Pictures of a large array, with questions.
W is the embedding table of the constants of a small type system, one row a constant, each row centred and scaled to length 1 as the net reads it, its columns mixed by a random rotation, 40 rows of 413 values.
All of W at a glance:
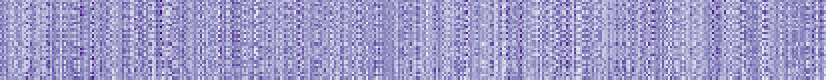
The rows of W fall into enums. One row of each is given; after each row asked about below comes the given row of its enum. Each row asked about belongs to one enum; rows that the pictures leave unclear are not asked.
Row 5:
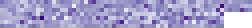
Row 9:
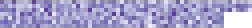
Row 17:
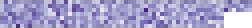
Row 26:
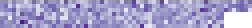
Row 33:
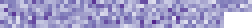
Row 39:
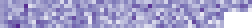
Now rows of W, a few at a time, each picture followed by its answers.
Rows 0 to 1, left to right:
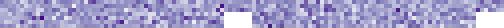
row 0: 5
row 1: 17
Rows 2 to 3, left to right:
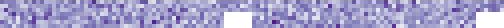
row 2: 33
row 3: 26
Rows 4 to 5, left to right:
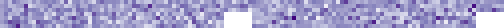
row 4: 39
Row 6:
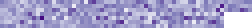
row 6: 5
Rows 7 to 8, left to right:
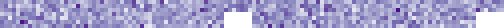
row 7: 26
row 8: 17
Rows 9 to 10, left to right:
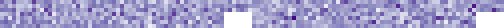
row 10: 5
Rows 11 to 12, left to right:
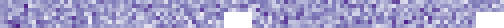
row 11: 39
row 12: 33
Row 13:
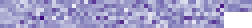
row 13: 5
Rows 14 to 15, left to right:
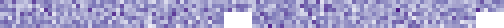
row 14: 9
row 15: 17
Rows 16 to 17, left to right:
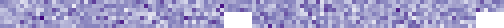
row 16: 5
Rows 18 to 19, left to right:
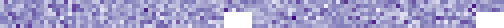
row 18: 17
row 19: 5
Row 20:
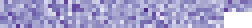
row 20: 17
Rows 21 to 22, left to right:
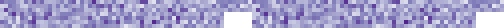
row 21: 33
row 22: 33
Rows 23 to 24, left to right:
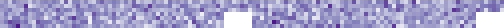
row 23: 39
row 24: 26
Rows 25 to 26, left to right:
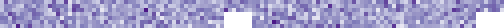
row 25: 17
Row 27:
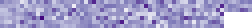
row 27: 5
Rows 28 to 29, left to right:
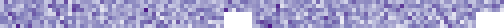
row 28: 17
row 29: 39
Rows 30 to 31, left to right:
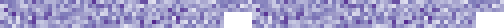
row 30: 33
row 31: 33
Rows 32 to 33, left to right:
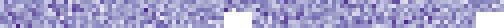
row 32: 17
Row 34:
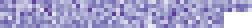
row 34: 9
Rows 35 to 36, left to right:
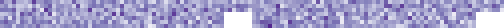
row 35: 9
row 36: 39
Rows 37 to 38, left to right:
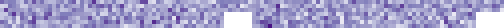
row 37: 33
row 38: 39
